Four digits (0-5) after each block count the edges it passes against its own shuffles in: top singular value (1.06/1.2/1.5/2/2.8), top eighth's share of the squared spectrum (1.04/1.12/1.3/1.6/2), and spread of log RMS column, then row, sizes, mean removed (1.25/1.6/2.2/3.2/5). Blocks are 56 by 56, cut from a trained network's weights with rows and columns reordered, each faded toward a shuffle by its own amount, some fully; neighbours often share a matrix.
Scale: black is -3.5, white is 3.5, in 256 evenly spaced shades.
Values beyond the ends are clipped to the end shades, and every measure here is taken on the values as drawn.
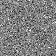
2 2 0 0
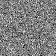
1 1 0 0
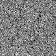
0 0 0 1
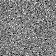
0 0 0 0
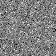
0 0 0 0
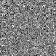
2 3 1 1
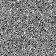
0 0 0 0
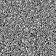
2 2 0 1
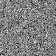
1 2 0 0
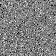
0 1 0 0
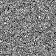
1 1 0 0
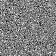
0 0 0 0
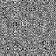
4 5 2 2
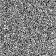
2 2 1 0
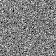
1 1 0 0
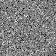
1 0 0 0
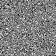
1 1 0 0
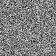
0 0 0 0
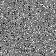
0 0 0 0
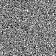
0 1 0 0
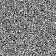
2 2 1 0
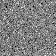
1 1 0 0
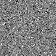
1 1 0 1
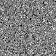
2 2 1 0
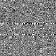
3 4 1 2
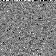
3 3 0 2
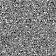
2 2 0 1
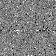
2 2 0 1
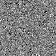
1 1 0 0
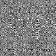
3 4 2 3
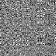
3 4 2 2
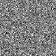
2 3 1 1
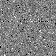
1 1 0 0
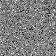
1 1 0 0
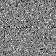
2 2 0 1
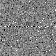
2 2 0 1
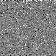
2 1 0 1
